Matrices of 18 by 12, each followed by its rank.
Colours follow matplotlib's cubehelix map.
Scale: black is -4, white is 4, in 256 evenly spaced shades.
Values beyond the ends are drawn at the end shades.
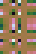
one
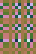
one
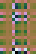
one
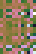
two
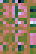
two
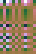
one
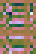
two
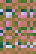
two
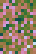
full rank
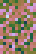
full rank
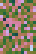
full rank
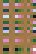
one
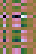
one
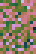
full rank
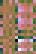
two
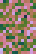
full rank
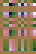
one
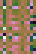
two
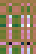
one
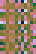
two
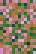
full rank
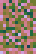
full rank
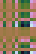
one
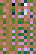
two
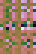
two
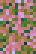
full rank
